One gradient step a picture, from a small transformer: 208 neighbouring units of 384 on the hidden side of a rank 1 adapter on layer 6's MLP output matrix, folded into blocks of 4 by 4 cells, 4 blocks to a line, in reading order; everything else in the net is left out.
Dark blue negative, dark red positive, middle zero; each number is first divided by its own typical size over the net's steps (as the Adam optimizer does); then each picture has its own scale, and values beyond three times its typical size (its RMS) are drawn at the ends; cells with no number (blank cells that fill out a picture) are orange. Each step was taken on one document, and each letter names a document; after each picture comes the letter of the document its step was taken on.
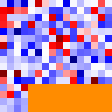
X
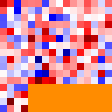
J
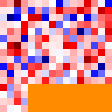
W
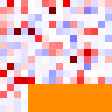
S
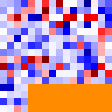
W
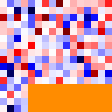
W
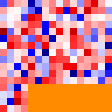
J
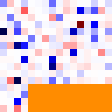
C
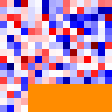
W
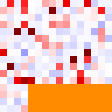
S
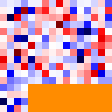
W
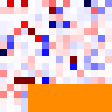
S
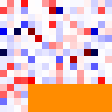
S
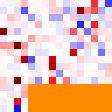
C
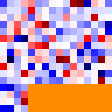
J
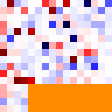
S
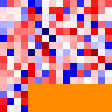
J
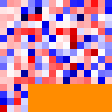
J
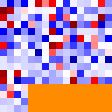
X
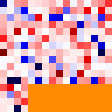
C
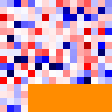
W
